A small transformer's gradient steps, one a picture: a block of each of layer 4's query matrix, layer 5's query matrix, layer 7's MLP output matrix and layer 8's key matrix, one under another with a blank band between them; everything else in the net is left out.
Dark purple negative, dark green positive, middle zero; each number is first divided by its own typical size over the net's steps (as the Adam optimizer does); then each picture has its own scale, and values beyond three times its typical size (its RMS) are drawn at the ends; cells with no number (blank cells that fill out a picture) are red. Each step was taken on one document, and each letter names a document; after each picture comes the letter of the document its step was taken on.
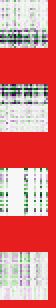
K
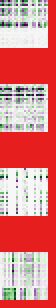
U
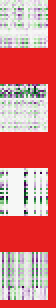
K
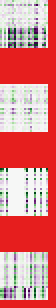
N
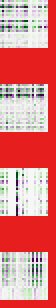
U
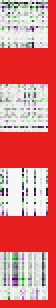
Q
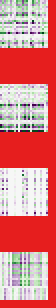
Q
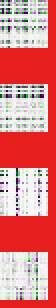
U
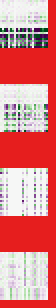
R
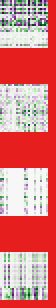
R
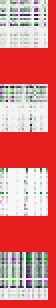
K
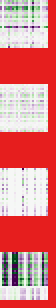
Q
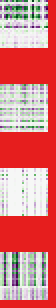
Q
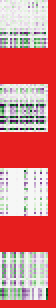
K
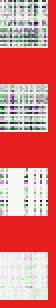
K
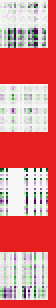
N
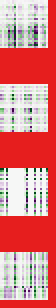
N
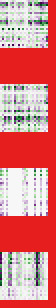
R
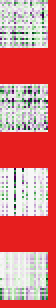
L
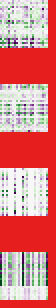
L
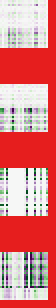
N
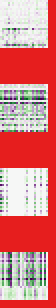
R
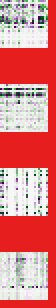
U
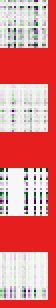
N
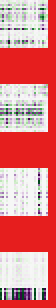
U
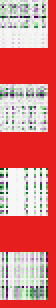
K
